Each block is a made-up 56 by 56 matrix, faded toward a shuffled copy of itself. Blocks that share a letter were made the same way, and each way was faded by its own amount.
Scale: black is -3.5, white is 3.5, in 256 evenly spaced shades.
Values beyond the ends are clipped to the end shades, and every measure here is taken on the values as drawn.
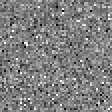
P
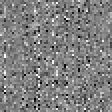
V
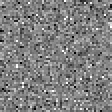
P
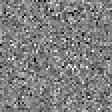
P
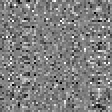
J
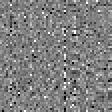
J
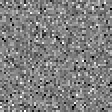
P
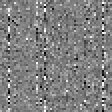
V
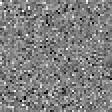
P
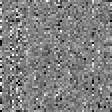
V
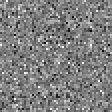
P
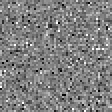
P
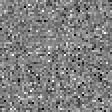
P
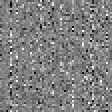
V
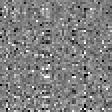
J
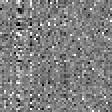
J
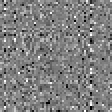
J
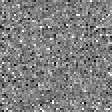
P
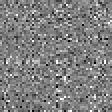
J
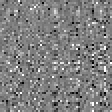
J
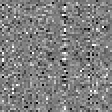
J
